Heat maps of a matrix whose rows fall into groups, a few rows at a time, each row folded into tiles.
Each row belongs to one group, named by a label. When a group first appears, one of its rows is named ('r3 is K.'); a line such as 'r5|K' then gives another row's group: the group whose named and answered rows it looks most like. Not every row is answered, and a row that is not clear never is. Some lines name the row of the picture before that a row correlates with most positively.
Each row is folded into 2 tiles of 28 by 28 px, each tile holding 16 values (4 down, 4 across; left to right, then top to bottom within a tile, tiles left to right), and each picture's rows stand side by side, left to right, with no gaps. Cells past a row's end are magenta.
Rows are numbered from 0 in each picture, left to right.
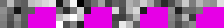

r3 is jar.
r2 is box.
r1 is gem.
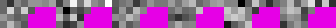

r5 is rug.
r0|box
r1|jar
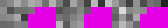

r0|jar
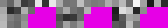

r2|rug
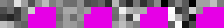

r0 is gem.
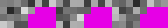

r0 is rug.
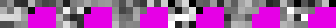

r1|box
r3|gem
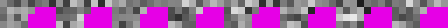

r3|gem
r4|rug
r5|box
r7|gem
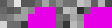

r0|gem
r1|rug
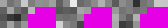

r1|gem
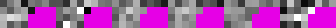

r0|gem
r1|box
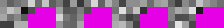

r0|rug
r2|box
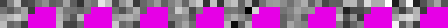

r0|gem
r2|gem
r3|rug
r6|jar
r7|gem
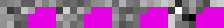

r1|box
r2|jar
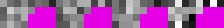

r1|rug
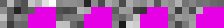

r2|rug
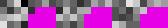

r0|gem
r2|gem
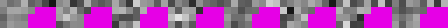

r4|jar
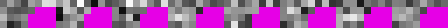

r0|jar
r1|rug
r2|jar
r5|rug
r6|gem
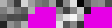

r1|gem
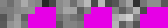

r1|rug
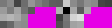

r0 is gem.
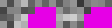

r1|gem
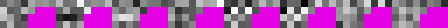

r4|box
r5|box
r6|rug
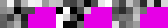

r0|jar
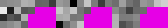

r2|jar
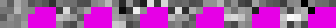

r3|box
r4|gem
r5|gem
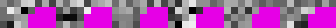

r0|rug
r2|rug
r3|rug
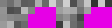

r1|rug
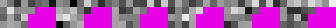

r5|jar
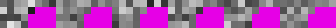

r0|box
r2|rug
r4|gem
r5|box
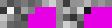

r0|box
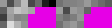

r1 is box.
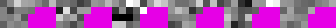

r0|jar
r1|box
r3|rug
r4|jar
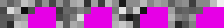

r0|rug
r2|box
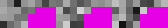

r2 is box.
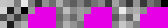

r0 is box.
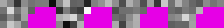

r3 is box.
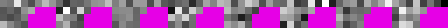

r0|gem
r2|rug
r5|rug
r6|jar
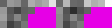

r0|jar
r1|jar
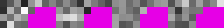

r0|box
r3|jar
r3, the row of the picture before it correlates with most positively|0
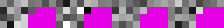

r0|rug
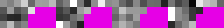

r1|gem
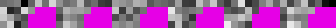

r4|gem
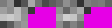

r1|gem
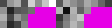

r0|jar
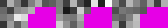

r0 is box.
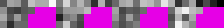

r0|jar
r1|rug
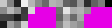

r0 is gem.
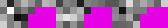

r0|box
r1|gem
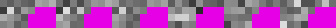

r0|box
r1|box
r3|gem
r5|gem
